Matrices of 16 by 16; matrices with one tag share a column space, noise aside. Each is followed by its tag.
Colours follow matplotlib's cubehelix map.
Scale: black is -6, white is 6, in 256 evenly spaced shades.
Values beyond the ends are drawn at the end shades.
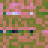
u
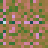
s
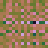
s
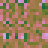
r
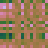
r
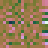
s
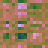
r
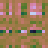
u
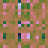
r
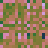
r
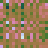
r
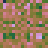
r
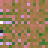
s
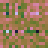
u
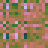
r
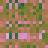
r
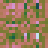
r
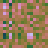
r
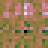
u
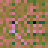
s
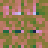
u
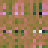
u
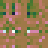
u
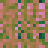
r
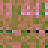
u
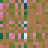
r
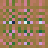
s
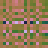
s
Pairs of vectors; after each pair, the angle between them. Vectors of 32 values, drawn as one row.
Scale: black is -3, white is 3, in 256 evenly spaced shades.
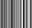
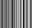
nearly parallel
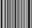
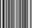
nearly opposite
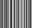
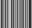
orthogonal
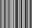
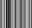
orthogonal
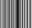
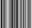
orthogonal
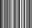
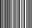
nearly parallel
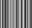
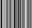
partly opposed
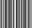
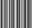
partly aligned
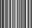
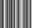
orthogonal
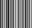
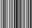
nearly opposite
